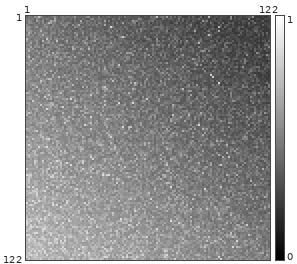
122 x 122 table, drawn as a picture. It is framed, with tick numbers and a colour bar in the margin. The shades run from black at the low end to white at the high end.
Histogram: bell-shaped. Average level on the scale: 50%. Odd rows or columns: none. Ninth with the highest average: bottom left. Slope: up to the bottom left. Mirror symmetry: none.
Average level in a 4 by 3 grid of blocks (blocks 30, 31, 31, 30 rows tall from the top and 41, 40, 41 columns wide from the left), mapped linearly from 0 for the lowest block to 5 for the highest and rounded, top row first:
2 1 0 | 3 2 1 | 4 3 2 | 5 4 3
